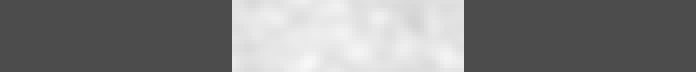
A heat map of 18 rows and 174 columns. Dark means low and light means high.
It is made of 1 by 3 panels. Panel 1,1: low, flat. Panel 1,2: very high, blotchy, faint in contrast. Panel 1,3: low, flat.
